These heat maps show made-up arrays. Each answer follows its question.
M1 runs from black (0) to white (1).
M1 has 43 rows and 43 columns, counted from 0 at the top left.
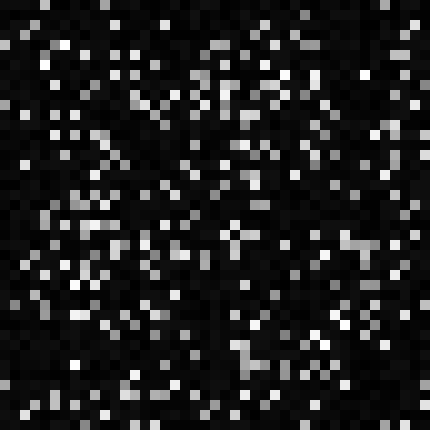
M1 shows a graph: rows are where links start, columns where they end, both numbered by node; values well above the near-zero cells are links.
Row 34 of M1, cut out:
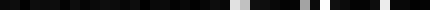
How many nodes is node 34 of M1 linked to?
5
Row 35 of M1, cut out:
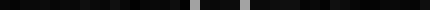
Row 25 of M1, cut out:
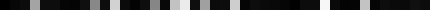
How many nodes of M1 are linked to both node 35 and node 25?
0
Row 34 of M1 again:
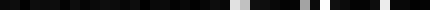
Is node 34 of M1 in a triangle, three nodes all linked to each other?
yes
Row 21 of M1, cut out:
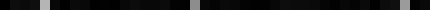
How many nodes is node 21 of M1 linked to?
3
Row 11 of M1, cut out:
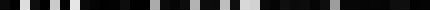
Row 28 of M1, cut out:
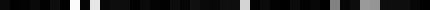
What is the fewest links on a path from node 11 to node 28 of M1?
2
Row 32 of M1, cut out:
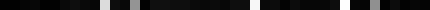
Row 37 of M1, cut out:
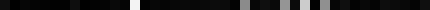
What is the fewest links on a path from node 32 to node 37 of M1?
1
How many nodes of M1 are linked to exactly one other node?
1
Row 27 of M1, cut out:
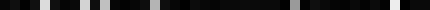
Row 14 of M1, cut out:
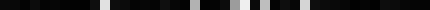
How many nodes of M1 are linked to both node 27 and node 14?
1
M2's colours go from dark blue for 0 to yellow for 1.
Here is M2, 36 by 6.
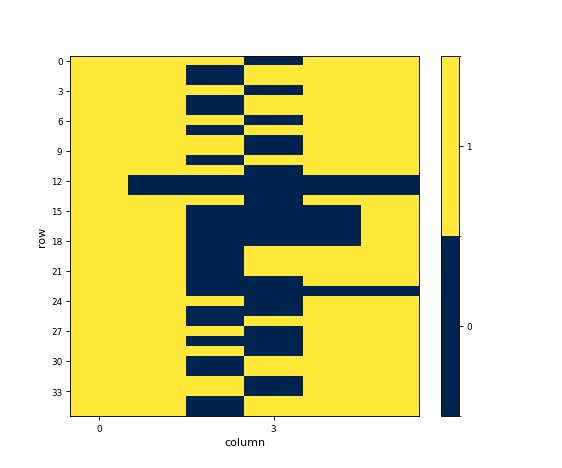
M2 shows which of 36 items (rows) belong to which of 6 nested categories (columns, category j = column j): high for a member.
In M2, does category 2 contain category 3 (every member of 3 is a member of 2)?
no
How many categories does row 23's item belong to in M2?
2
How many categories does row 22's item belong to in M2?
4
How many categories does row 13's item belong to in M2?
1
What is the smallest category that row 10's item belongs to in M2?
3
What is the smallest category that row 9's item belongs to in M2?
2
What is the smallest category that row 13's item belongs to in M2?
0
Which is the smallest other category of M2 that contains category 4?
5
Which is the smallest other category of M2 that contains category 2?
4
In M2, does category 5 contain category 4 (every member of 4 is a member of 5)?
yes
